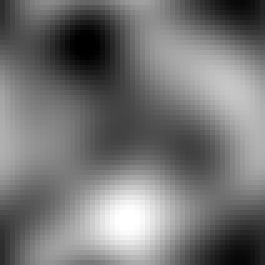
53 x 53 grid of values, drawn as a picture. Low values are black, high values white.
Ninth with the highest average: bottom middle. Lone odd cells: none. Grain: smooth. Ninth with the lowest average: top left.
